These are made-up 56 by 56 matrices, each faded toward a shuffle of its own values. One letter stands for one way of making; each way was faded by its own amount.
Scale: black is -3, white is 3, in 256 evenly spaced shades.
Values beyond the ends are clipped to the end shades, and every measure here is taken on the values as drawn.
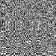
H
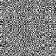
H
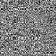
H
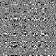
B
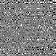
B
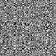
H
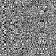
H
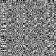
H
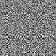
H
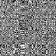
H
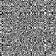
H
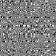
B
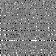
B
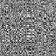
H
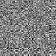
H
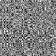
H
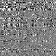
B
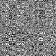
H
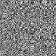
H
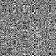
H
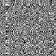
H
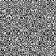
H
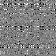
B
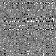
B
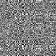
H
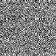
H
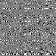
B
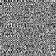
H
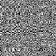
H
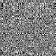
H
